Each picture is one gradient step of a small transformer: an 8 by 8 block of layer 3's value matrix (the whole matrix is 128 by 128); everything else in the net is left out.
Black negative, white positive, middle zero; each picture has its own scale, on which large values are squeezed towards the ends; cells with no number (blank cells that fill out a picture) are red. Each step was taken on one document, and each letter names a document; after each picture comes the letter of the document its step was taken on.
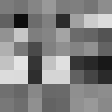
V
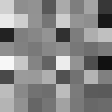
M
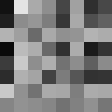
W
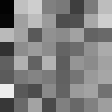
W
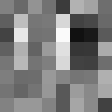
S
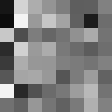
W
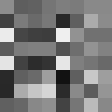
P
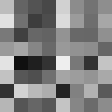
P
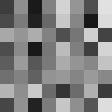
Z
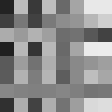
Z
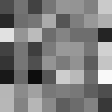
Z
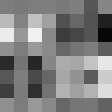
Z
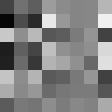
Z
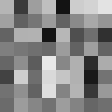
S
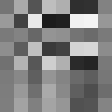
V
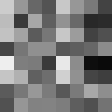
P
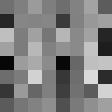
M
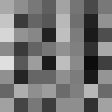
M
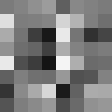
P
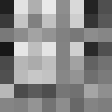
W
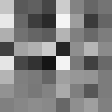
P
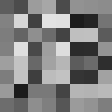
S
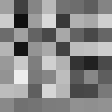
V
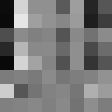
W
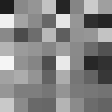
M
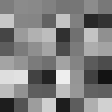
M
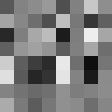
M
